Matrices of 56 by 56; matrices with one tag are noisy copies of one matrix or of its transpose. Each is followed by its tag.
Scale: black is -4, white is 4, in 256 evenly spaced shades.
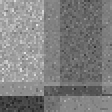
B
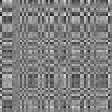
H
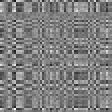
H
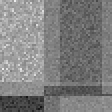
B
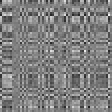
H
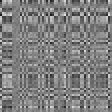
H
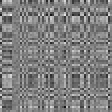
H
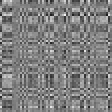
H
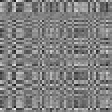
H
